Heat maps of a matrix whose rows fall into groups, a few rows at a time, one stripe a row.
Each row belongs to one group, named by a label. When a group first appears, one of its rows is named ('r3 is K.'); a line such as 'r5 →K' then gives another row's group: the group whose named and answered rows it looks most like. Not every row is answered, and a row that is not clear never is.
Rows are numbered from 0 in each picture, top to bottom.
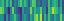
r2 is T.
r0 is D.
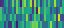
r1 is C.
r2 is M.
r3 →T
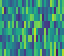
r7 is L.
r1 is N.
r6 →M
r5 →C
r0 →L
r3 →N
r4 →D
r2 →T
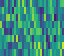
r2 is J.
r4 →T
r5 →N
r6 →L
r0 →C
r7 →T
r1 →D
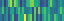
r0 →J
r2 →C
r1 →C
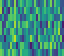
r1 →M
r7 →N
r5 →J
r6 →M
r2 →J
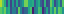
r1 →L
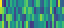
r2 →J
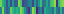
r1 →D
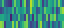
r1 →C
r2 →L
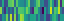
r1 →M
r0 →N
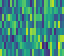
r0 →M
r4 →J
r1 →C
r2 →J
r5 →L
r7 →N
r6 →T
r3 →M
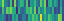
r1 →J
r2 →T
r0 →D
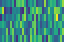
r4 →C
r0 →C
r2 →C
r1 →T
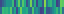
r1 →D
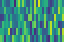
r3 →D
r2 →C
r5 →N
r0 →C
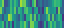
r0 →D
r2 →J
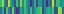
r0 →N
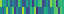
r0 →L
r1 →C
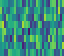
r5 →T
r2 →M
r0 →L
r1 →M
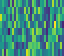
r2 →N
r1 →N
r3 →M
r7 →J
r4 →T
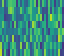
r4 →L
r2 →T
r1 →J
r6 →M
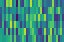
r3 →J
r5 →D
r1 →T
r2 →J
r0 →J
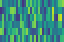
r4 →N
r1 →J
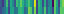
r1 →C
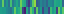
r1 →L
